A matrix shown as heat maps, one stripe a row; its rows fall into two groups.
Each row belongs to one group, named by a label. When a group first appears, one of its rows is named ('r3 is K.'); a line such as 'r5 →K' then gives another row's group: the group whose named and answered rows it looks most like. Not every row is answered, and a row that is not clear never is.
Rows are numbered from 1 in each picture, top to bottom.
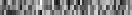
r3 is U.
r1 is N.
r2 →N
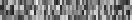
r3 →U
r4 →N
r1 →N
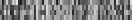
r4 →U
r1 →N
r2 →U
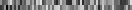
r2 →U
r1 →N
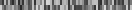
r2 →N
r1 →U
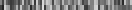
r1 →U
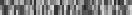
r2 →N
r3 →N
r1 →U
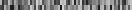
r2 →U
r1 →N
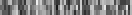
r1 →N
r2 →N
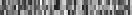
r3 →U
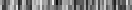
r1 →N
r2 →N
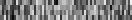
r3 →U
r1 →N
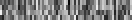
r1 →N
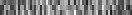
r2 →U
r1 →N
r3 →U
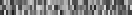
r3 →U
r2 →N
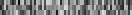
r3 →N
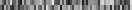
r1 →N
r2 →U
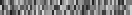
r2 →N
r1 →U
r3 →U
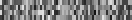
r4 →U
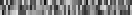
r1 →U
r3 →N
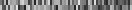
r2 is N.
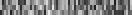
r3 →U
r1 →N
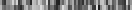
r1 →N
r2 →N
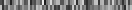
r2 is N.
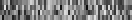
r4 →U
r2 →U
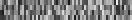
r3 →U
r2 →U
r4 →N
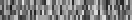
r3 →U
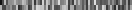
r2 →N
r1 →U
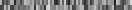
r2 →U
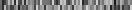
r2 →U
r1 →N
